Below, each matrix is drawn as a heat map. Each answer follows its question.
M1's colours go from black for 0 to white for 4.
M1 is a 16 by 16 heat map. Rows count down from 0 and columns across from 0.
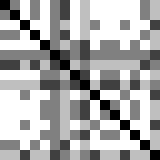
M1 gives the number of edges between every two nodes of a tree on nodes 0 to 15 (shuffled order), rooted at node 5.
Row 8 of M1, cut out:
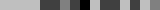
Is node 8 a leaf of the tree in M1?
no
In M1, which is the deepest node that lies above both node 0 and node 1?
6
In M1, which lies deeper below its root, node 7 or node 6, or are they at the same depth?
node 7
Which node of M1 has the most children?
8
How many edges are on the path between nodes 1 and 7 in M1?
4
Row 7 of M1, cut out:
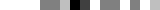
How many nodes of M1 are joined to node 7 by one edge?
1
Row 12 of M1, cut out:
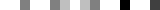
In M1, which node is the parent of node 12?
15
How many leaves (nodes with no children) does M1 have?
12
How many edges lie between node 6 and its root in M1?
1
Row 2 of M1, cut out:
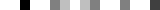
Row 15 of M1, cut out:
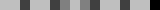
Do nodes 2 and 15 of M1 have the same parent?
no
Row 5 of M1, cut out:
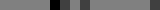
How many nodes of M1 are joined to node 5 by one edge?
3
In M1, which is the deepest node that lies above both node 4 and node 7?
8
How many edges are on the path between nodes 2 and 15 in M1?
1
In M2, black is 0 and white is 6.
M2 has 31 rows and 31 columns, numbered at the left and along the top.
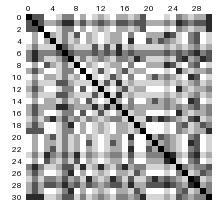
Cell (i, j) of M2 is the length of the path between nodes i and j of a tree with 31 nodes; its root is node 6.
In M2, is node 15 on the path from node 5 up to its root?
yes
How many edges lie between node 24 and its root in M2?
3
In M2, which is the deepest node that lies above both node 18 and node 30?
1
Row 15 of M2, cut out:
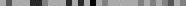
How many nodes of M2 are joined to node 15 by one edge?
4
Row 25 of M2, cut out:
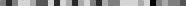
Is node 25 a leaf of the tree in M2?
no
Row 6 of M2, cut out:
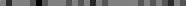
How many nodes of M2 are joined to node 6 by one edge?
3
